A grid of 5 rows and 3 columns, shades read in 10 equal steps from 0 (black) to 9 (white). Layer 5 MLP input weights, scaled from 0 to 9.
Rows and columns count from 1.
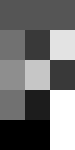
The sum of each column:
16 13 31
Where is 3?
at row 1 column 1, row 1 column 2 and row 1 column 3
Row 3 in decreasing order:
7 5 2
